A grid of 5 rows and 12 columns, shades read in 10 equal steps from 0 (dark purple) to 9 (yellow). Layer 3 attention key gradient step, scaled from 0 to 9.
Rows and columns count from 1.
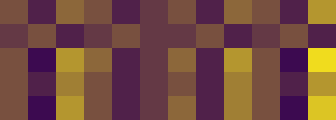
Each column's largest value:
3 3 6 4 3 2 4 3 6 3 3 9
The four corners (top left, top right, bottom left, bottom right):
3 6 3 8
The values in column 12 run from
1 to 9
